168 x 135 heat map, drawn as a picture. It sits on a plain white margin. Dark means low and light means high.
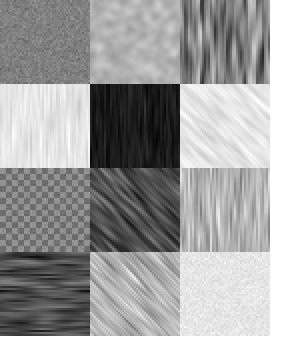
It is made of 4 by 3 panels. Panel 1,1: middling, fine-grained, faint in contrast. Panel 1,2: high, blotchy, faint in contrast. Panel 1,3: middling, streaked downward, strong in contrast. Panel 2,1: very high, streaked downward, faint in contrast. Panel 2,2: very low, streaked downward, faint in contrast. Panel 2,3: very high, slanting down to the right, faint in contrast. Panel 3,1: middling, checkered. Panel 3,2: low, slanting down to the right. Panel 3,3: high, streaked downward. Panel 4,1: low, streaked across. Panel 4,2: high, slanting down to the right. Panel 4,3: very high, fine-grained, faint in contrast.
